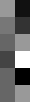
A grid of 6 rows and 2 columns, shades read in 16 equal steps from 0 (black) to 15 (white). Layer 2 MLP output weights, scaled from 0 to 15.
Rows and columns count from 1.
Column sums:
38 37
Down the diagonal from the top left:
9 3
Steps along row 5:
down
